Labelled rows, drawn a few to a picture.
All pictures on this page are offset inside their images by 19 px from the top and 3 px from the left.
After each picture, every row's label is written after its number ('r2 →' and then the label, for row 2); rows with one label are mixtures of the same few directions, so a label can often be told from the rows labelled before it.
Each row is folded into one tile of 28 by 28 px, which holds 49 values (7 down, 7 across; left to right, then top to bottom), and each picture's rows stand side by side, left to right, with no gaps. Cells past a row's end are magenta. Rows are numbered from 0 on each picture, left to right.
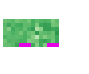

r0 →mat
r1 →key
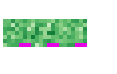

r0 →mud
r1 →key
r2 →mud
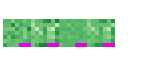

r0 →mud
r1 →mud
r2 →mud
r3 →mud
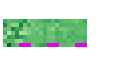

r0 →key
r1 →mud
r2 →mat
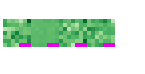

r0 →mat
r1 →mud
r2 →mat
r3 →mat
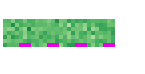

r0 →mud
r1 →mat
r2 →mud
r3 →key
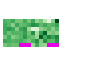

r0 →mud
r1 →mat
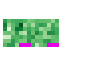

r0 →key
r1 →key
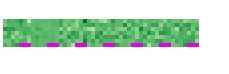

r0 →mat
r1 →key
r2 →mat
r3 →mat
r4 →mud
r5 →key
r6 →mat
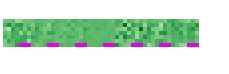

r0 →mat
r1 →key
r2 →mud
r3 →mat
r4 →mud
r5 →key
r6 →mud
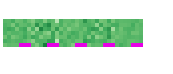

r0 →mud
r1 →mat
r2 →mat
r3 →mud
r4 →key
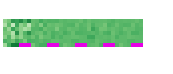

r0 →mud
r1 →mud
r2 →key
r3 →key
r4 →key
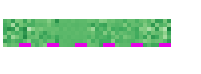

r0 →mud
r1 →mat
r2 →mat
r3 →mat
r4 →mud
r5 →mud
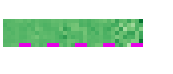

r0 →mud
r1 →key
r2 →key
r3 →mud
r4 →mat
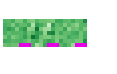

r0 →mud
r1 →key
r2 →mat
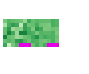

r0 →key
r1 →key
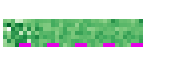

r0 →mat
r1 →key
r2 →key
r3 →mat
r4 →mat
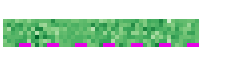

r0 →mat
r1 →key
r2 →mat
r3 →mat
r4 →key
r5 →mat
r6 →key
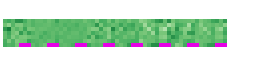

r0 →mat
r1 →mat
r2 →mat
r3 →mud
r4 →mat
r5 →mud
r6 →key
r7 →mud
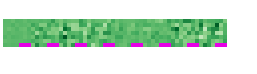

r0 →mud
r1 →key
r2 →key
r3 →key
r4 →key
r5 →mat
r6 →mat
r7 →key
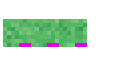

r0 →key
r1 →mat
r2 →mud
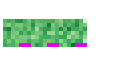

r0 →mat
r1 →key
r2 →mat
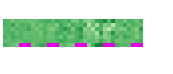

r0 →mud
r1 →mud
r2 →mud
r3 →mud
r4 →mud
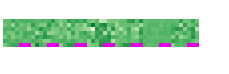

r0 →mud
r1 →key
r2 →mud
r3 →mat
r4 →mud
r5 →key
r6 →mud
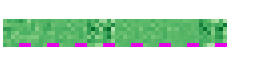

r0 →mat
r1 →key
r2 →mud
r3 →mud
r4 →mud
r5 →mud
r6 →mat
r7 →mud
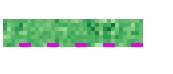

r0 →key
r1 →mat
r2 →mat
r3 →mud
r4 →key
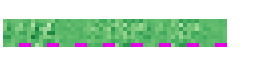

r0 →key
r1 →key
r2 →mud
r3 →mud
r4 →mud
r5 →key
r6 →mud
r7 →key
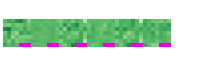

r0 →mat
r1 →mud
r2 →mat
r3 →key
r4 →mat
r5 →mud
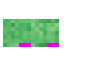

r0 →mud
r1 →mud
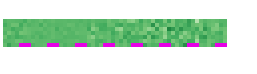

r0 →key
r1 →mud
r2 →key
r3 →key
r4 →mat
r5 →mud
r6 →mat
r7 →key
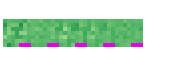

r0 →key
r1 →mud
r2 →key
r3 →key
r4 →mud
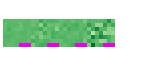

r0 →key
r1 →mud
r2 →mat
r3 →key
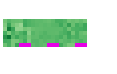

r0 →key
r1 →mat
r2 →mud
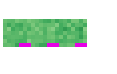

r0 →mat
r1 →mud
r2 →mud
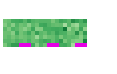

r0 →mud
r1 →key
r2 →mat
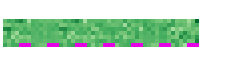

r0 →mat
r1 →mud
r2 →mat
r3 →key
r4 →mud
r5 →mud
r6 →mat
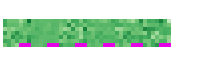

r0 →mat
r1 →key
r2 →mud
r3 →mat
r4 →mat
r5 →mat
